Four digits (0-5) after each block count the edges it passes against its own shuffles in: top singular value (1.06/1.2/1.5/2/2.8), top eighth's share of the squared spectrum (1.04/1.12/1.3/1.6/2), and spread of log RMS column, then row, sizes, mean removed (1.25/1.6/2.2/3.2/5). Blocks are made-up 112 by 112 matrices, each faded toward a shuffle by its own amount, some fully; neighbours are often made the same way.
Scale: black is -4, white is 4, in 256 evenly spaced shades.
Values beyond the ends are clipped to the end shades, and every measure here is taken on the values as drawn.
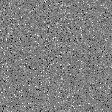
3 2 1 0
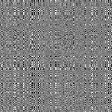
5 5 4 4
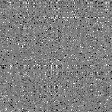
4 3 1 2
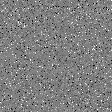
1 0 0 0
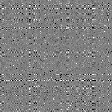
5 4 3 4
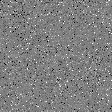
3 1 0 0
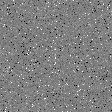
0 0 0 0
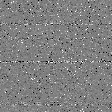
4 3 0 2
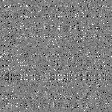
4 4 2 3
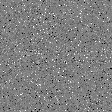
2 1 0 0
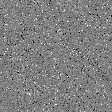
2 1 0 0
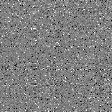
3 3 1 2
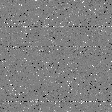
4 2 0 1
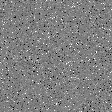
0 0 0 0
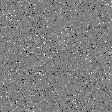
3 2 0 1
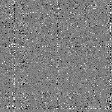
3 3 3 2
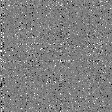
3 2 2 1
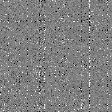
3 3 3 2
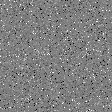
0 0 0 0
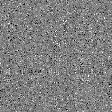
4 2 1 1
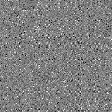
4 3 2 2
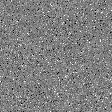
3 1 0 0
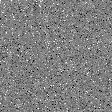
1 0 0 0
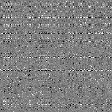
5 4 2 3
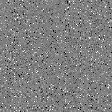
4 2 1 0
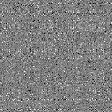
4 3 2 2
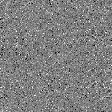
4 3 1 1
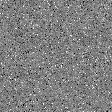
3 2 0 0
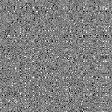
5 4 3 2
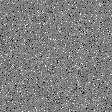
1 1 0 0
